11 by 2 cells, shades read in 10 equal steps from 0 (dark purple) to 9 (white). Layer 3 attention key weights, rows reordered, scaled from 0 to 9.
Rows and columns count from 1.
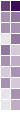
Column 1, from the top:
2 5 5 8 4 5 7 5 8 8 9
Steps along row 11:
same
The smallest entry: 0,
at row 1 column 2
